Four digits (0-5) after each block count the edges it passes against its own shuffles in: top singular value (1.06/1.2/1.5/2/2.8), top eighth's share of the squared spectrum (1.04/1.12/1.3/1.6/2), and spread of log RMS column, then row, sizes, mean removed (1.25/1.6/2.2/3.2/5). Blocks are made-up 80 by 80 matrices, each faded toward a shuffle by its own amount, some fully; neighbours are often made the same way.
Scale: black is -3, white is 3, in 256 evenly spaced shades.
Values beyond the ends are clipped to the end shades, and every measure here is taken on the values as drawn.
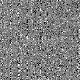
3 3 3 0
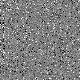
2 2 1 0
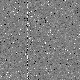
3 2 1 0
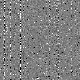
3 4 3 0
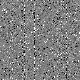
2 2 2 0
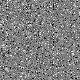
2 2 1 0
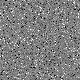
0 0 0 0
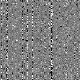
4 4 4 0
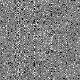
3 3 3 0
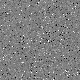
0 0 0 0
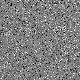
1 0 0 0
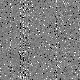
2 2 2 0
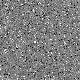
0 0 0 0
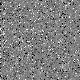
1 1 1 0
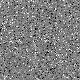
0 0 0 0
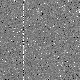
3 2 1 0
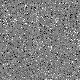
0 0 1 0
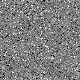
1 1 1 0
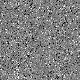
1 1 1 0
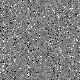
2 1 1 0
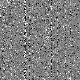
2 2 3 0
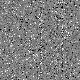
1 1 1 0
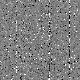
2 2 2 0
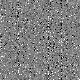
2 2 2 0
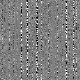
3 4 4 0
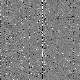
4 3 2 0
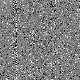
2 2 2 0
